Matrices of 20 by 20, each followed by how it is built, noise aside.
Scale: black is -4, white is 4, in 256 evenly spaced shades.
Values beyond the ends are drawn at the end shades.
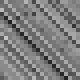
Toeplitz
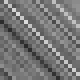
Toeplitz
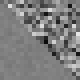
upper triangular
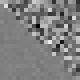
upper triangular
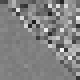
upper triangular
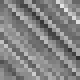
Toeplitz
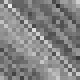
Toeplitz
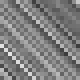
Toeplitz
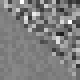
upper triangular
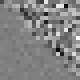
upper triangular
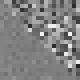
upper triangular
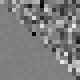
upper triangular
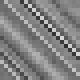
Toeplitz
